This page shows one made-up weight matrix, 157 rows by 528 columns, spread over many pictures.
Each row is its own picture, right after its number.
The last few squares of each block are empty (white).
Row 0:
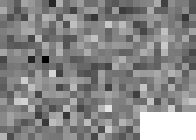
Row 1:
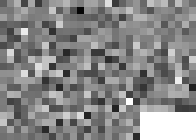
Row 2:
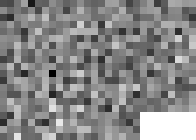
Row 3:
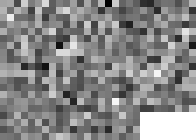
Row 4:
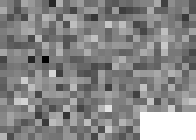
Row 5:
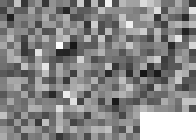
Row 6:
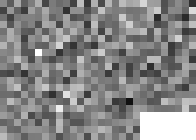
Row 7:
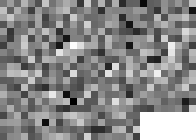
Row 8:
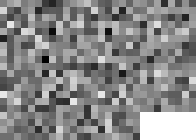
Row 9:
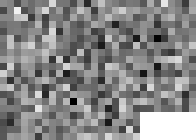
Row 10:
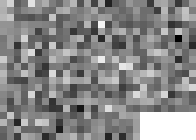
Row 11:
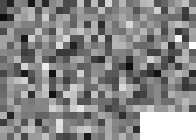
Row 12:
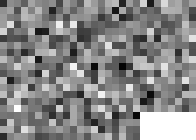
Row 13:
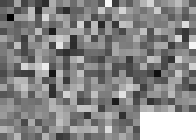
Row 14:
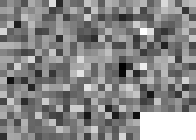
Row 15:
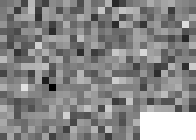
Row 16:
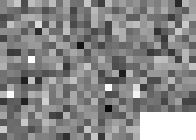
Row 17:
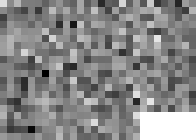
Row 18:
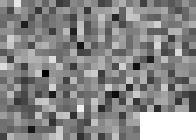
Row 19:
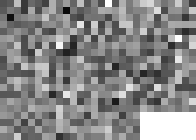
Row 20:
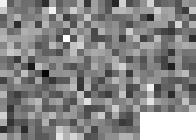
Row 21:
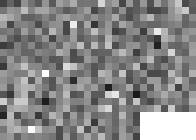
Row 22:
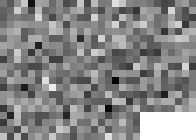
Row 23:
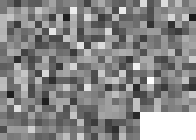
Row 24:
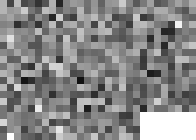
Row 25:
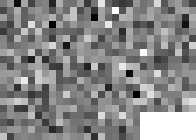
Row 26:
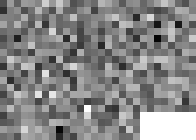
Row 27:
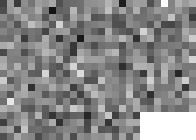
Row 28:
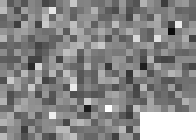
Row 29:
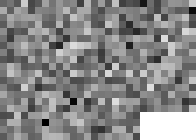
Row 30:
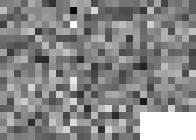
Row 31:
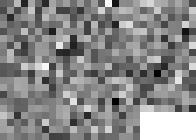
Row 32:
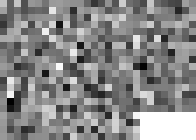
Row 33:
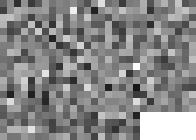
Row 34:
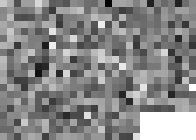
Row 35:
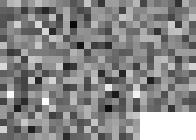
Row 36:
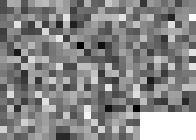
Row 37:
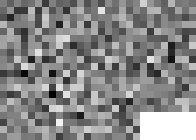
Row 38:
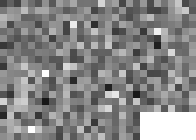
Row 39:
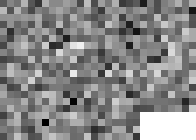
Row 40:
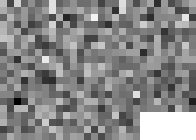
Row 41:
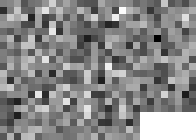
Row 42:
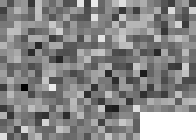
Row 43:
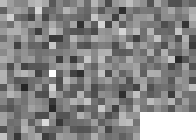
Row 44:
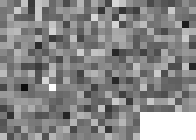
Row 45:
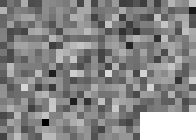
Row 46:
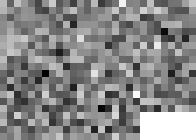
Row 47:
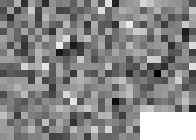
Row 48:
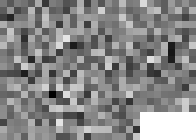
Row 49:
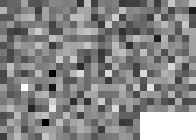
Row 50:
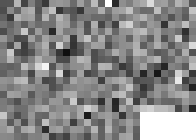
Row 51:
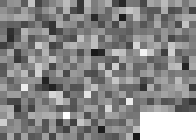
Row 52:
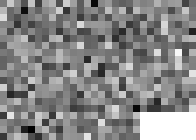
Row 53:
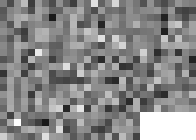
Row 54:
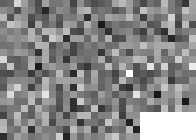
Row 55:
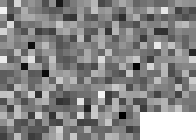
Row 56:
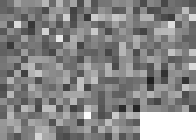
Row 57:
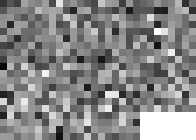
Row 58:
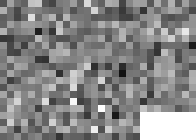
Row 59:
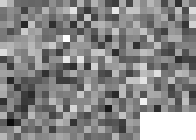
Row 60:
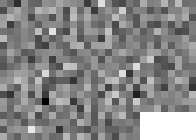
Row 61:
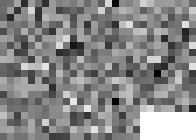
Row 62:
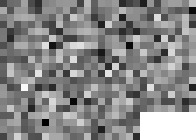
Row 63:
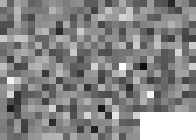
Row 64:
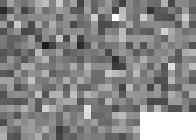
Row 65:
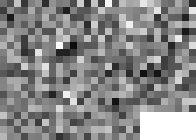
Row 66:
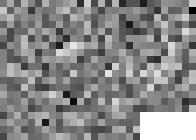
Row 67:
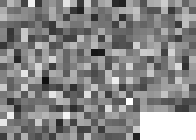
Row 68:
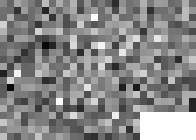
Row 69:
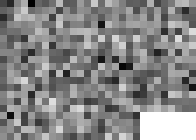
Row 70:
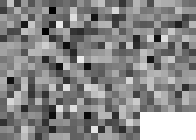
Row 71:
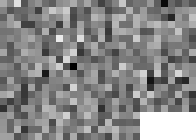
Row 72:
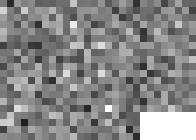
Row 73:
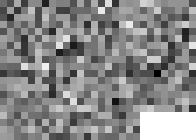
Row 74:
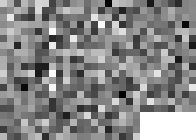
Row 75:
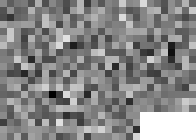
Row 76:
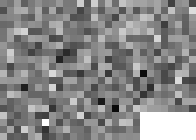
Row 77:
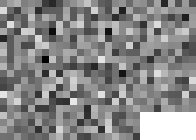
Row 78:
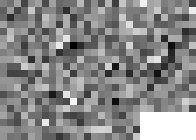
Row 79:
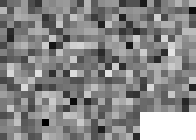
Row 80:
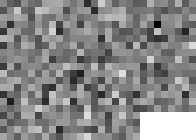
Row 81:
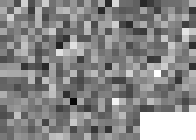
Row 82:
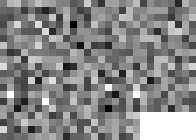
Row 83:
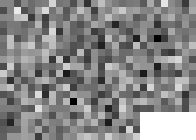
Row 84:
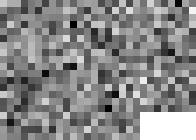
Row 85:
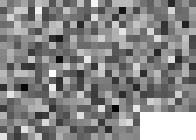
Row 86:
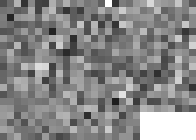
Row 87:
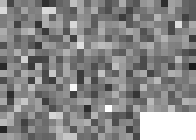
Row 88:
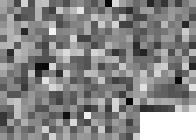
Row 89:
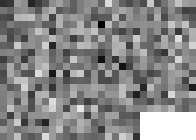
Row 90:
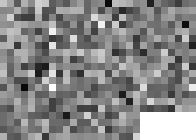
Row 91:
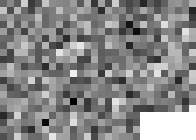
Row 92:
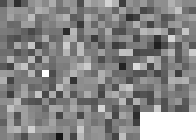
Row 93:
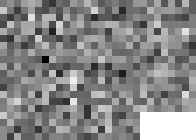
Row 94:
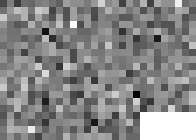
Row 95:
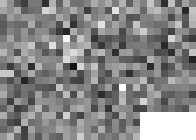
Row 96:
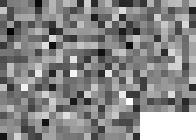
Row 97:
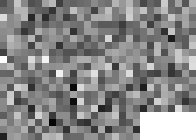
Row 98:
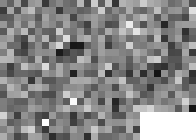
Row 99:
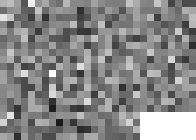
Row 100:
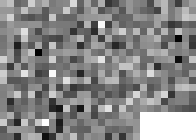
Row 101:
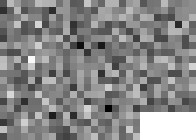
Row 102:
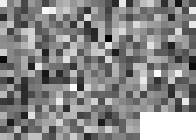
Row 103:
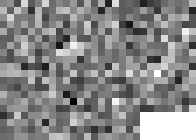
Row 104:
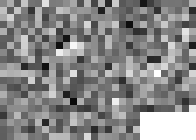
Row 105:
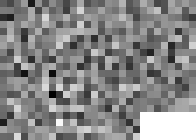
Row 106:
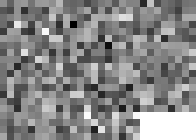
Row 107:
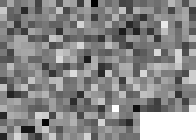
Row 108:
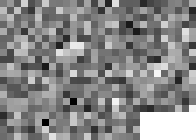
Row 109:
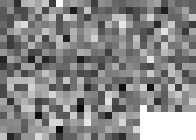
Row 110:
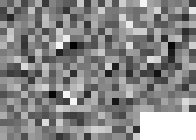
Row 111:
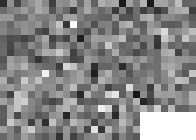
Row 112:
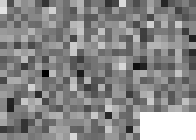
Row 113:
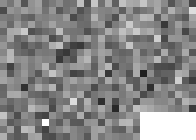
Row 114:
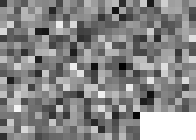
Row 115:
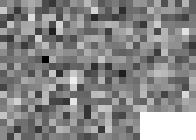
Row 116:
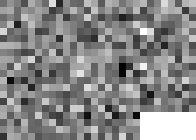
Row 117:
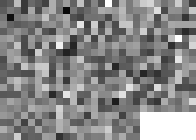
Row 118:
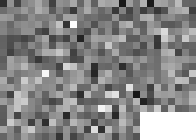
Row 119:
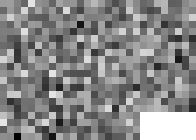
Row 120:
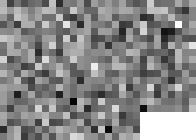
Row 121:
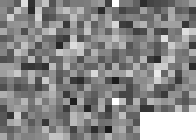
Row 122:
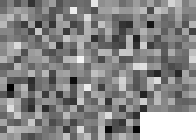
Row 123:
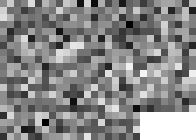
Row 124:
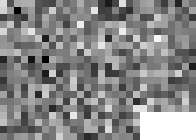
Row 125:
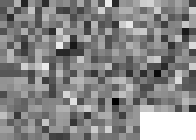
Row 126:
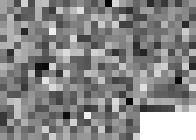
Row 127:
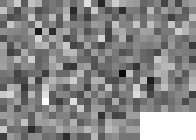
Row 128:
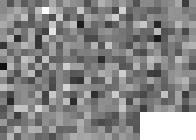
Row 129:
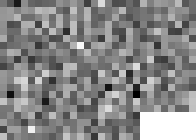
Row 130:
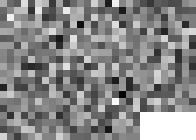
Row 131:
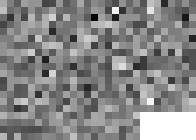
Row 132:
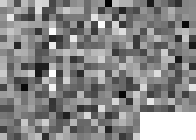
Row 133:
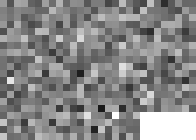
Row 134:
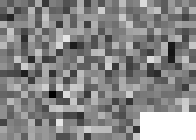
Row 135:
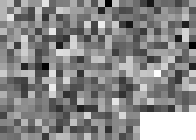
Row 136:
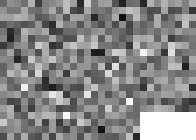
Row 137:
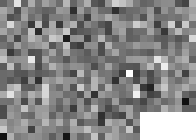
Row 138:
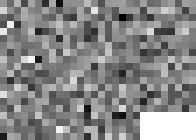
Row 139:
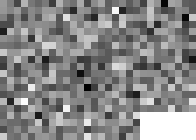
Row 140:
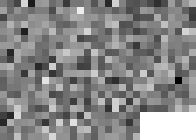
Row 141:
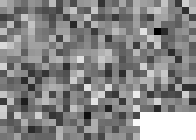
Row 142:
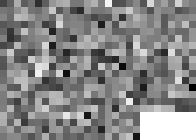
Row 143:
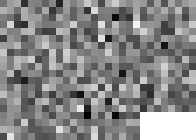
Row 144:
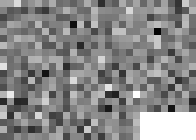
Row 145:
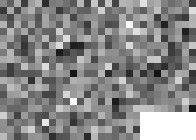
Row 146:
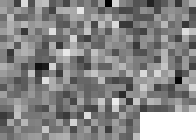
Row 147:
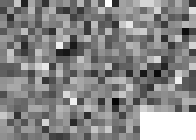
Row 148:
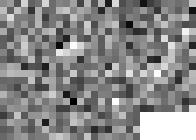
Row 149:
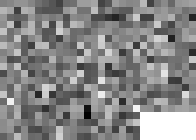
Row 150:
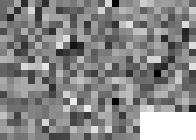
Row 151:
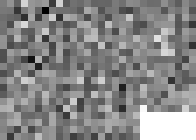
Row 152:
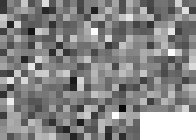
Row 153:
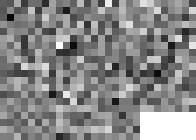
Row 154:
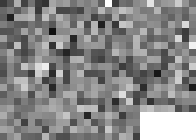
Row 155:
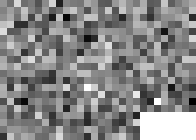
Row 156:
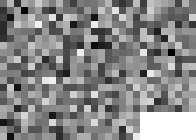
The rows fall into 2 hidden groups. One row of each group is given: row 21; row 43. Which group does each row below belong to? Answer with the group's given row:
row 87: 21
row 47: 43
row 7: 43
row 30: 21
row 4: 21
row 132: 43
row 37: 43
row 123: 43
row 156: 21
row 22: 43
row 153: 43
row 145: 43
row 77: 21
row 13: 43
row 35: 21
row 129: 21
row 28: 21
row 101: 21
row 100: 43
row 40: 21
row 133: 21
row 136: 43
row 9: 21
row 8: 21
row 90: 43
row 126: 43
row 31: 43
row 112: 21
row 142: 43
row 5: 43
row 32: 21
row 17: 21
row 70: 21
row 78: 43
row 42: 43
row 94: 21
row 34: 43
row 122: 21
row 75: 43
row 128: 21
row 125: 43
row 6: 43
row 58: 21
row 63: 21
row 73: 43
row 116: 21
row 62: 43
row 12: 21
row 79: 43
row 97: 21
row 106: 21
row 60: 21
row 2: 43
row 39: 43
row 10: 43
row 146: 43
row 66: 43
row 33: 21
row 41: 21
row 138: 21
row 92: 21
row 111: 21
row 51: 43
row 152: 21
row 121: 43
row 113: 43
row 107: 43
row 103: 43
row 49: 43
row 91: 43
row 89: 43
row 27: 21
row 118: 21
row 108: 43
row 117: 43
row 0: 21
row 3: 43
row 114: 21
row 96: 43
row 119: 43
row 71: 21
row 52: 43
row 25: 21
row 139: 21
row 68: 21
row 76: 43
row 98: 43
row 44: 43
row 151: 21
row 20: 21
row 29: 43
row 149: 21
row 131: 21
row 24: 21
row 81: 43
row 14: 21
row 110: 43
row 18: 21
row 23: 21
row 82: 21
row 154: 43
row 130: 43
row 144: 21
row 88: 43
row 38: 21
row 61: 43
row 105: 43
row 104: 43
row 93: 21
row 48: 43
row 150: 43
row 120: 21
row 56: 21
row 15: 43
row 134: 43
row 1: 43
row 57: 21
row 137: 21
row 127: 21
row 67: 43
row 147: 43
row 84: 21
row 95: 21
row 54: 21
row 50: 43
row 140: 43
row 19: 43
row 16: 21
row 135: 43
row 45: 43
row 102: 21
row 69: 43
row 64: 21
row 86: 43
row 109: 21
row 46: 21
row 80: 21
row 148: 43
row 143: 21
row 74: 43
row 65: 43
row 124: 21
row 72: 21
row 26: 21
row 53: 43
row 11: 43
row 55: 21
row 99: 43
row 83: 21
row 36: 21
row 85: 43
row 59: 21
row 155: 21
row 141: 21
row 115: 21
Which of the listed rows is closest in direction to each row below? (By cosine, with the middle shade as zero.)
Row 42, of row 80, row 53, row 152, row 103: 53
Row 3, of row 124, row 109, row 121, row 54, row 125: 121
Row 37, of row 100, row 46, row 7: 46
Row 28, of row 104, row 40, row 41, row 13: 40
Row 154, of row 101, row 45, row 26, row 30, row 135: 45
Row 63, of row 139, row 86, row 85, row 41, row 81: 139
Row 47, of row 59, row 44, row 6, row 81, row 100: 6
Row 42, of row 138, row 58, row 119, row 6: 6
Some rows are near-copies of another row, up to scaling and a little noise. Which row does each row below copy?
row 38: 21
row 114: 12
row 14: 116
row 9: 83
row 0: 4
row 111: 118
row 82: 35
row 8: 77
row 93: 115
